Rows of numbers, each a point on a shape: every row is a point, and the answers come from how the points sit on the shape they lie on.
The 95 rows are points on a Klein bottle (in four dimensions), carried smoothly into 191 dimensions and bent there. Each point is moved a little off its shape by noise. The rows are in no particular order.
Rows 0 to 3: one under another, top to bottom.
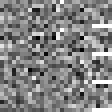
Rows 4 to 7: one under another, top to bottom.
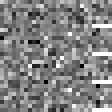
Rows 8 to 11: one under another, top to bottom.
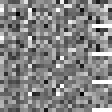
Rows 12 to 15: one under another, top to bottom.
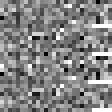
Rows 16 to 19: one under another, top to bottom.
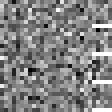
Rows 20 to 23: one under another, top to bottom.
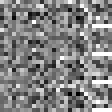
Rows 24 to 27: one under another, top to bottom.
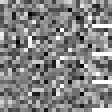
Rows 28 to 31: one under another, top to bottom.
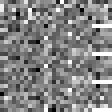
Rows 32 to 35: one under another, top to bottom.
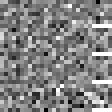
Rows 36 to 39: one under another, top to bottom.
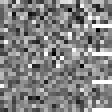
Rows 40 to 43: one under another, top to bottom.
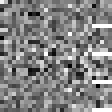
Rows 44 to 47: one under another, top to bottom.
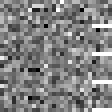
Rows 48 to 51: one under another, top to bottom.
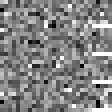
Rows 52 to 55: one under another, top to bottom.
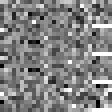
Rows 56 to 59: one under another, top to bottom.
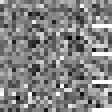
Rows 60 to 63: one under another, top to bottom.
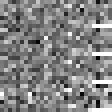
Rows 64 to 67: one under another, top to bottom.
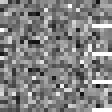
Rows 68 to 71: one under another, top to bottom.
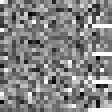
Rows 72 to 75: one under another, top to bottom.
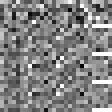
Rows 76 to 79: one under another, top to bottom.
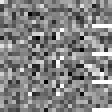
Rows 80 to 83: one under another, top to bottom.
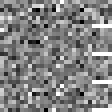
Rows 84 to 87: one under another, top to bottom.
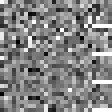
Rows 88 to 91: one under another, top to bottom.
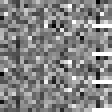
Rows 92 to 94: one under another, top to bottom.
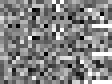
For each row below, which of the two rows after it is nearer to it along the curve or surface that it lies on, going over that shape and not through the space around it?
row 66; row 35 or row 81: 81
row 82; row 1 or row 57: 1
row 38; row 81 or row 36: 36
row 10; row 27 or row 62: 27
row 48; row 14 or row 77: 14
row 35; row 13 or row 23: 23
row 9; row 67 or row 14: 14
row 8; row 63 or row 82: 63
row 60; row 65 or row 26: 65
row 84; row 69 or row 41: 41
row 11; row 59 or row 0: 0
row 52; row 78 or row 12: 78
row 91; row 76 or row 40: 40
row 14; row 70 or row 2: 70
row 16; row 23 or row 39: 23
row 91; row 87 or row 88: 88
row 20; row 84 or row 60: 84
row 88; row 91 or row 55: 55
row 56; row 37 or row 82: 37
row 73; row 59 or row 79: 79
